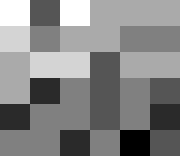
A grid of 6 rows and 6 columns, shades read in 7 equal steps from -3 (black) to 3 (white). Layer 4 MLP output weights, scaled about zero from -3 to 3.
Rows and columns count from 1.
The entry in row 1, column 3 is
3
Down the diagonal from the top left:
3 0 2 -1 0 -1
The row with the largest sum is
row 1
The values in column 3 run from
-2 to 3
